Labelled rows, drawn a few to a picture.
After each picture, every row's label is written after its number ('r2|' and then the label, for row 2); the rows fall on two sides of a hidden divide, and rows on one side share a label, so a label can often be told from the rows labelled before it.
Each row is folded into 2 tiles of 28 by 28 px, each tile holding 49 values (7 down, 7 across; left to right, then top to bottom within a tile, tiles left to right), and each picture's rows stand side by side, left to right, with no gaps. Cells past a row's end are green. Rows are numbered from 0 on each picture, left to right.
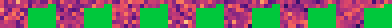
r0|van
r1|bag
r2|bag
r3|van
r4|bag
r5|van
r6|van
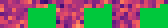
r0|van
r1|van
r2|van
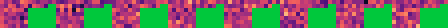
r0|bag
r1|bag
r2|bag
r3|bag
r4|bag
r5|van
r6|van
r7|van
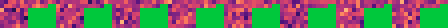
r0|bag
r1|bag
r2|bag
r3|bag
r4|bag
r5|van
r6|bag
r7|van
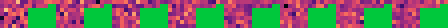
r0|van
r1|van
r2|van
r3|van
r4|bag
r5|van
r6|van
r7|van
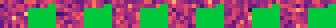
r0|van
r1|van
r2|van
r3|bag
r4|van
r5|bag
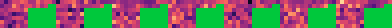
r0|bag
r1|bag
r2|van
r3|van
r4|bag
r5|van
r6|bag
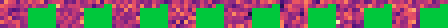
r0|bag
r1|bag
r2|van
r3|bag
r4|van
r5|bag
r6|van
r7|van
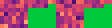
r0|bag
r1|van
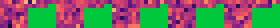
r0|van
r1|bag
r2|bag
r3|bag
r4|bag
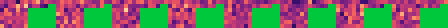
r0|van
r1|van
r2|bag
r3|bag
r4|bag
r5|bag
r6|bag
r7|van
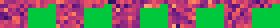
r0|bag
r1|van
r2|van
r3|bag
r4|van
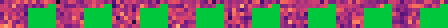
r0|bag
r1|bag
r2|bag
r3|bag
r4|bag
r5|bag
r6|van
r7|bag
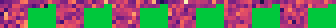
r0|van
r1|bag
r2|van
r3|bag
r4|van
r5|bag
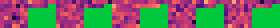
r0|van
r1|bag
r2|van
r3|van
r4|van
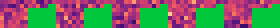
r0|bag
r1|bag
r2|bag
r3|bag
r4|van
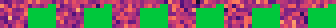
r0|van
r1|van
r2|van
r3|van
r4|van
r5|bag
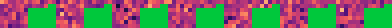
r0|van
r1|bag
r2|van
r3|van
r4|bag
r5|van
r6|van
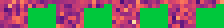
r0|bag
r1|bag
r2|van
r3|van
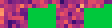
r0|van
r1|van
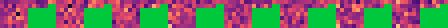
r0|van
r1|van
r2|van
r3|van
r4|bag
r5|bag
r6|van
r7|bag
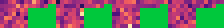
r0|van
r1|bag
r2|bag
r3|van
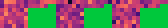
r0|bag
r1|van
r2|van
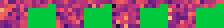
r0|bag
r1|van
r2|van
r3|bag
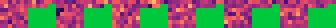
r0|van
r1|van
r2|bag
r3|bag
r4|van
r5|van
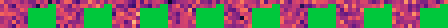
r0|van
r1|van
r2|van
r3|bag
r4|van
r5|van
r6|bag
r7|bag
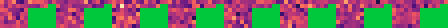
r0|van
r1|bag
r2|van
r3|van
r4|van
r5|bag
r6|van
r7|van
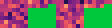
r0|bag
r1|bag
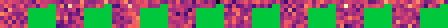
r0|bag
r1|van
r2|van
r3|bag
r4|bag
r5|bag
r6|bag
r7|van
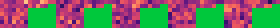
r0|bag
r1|bag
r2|van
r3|van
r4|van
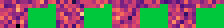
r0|van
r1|van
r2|van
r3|van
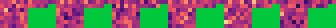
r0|van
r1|bag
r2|bag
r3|van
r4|bag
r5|bag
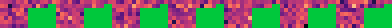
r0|van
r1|van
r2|bag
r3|bag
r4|bag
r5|van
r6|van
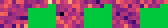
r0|bag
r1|van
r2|bag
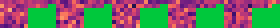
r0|bag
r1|van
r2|van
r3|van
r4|bag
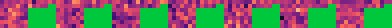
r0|bag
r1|bag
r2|van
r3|bag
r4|van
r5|bag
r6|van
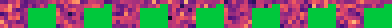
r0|bag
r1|bag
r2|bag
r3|bag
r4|bag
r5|van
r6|van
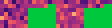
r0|bag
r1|bag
